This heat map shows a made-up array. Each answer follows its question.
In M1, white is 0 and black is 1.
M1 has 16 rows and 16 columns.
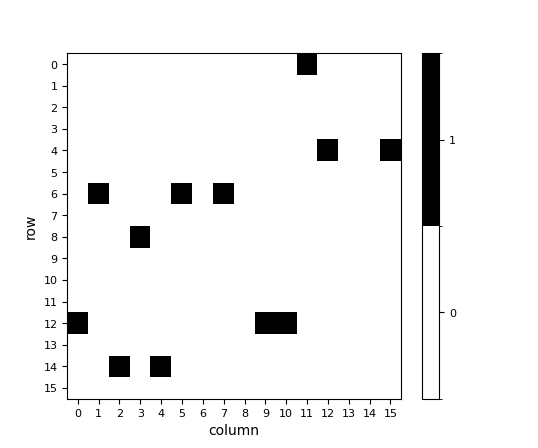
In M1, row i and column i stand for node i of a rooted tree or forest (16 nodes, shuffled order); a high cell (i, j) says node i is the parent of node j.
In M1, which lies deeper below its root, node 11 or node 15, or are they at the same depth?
node 11
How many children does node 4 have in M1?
2
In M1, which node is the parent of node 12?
4
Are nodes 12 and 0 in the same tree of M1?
yes
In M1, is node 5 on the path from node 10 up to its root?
no
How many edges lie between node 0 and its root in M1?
3
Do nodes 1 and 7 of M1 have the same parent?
yes
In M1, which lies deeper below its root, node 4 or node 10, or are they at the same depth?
node 10
